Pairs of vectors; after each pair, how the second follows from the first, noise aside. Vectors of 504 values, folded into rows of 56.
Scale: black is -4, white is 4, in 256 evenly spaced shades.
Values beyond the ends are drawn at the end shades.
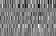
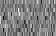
shuffled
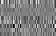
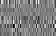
copied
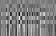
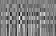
copied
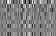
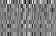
copied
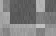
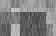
reversed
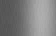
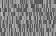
shuffled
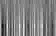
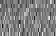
shuffled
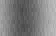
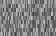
shuffled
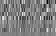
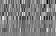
copied
